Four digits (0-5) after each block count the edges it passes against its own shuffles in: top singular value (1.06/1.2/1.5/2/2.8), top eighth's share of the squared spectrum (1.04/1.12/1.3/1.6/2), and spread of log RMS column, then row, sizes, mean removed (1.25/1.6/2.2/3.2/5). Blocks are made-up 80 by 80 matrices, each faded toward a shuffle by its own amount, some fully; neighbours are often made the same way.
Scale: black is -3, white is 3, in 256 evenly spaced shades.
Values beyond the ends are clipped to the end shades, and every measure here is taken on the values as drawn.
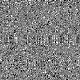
4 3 2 2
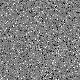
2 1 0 0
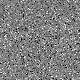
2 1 0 0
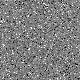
0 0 0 0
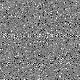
3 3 1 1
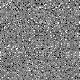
3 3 1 2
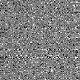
4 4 2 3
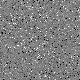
1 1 0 0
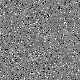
2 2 0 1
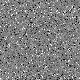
2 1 0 0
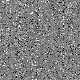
2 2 1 0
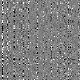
4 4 4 2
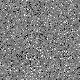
2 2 1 0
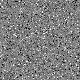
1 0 0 0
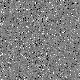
1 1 1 0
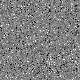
1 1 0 0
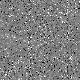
2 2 1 0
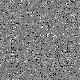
2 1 1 0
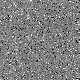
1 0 0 0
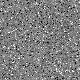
0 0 0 0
